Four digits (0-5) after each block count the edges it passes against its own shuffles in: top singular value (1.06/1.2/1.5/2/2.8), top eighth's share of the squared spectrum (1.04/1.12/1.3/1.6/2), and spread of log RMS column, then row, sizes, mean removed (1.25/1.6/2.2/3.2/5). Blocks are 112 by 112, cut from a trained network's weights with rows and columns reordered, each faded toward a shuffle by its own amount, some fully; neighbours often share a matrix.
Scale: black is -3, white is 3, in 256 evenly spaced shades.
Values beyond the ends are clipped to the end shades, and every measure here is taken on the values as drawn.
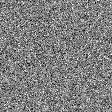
0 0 0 0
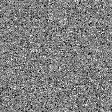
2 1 1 0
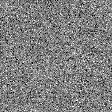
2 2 1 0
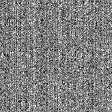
3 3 1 2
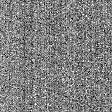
3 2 0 1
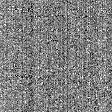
3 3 1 2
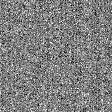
2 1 0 0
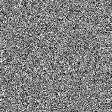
3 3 1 1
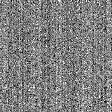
3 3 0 2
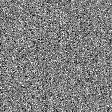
0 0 0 0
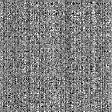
4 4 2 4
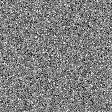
0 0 0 0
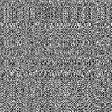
5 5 3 3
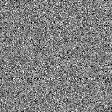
3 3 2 2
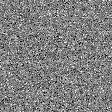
0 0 0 0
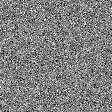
0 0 0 0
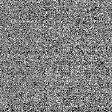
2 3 3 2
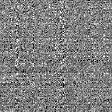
3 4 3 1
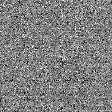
2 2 2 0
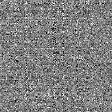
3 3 3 1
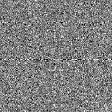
3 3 2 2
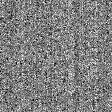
2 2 0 1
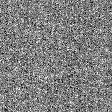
1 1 0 0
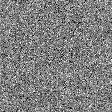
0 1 0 0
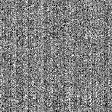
3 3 1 2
